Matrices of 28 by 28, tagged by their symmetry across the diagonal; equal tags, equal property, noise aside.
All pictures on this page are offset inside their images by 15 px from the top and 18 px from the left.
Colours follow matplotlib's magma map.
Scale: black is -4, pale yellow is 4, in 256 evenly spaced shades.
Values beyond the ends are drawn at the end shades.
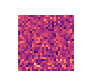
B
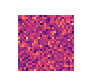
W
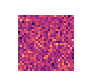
B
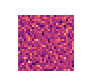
W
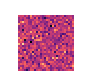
B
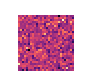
B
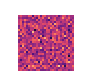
W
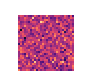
W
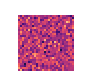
W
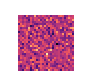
W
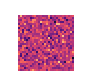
B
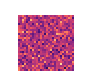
B
